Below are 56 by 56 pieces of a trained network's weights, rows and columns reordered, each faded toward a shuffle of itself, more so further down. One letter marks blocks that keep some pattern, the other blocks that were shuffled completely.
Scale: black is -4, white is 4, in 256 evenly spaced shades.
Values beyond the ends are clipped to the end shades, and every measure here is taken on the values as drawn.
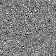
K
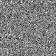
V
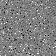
K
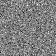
K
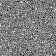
K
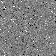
K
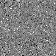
V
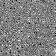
V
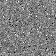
K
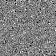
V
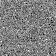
K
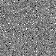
V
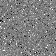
K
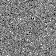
K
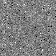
V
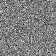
K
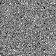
V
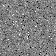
K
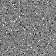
V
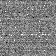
V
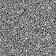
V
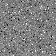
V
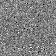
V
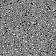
K
